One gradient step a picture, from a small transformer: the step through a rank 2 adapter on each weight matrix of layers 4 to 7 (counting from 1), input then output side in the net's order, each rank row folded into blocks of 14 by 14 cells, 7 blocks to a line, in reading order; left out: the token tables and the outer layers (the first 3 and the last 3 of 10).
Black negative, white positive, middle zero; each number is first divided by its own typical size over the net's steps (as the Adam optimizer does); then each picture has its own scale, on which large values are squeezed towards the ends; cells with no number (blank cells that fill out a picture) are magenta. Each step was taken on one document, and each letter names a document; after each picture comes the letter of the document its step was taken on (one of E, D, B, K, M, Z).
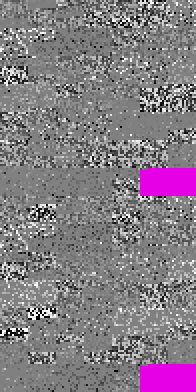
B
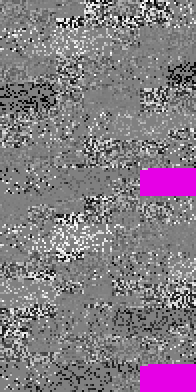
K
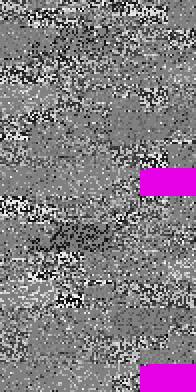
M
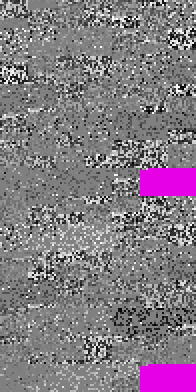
B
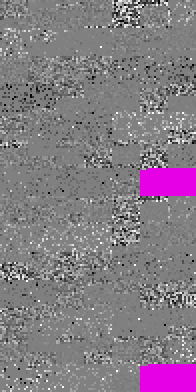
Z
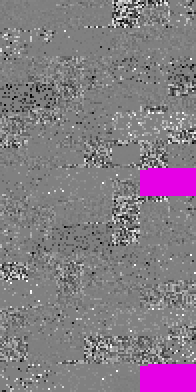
Z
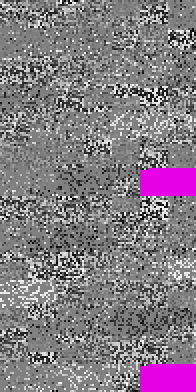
M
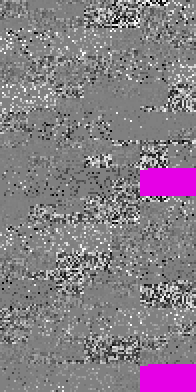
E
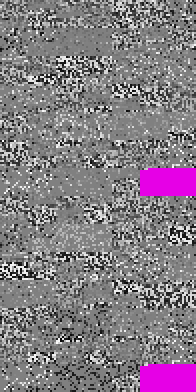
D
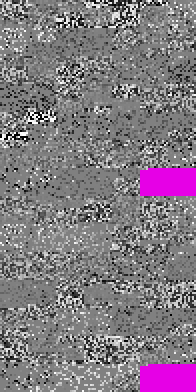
K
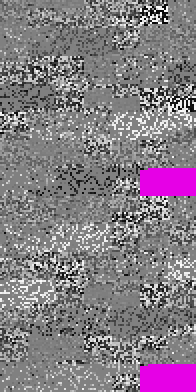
M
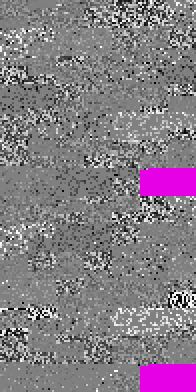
B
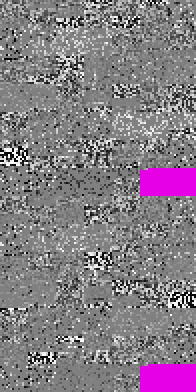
K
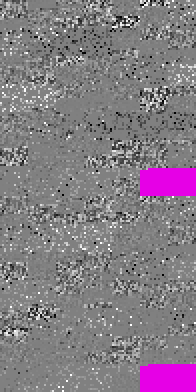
E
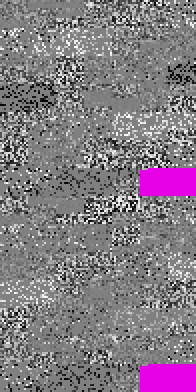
K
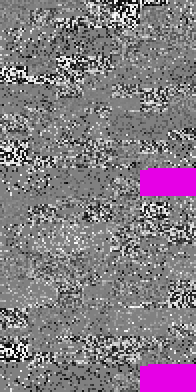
K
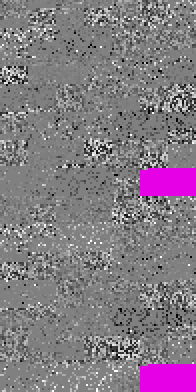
B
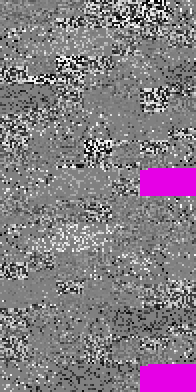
K
